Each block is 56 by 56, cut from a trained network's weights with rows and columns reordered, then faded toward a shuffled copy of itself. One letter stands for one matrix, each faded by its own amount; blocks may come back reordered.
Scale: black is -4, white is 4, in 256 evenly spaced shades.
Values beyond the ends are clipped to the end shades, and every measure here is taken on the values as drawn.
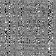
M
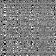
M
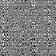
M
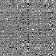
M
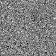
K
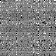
M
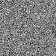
K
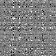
M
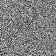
K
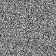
K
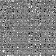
M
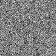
K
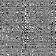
M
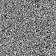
K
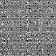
M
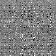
M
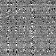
M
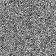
K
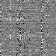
M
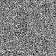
K
